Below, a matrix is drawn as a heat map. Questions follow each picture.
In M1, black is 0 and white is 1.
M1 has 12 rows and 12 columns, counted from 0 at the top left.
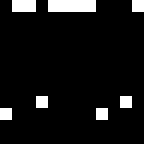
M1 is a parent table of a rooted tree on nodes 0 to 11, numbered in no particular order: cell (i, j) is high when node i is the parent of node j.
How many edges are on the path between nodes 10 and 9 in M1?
2
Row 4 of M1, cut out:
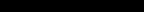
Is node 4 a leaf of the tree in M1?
yes
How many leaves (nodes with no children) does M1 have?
9
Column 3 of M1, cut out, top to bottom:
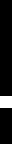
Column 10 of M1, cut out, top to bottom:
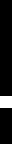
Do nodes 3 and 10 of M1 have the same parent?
yes
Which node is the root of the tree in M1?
9
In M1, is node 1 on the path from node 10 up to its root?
no
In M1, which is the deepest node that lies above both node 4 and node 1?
0
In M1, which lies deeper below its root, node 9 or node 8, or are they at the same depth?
node 8
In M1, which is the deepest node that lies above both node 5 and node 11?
0
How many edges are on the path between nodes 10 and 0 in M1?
3
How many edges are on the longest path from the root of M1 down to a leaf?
2
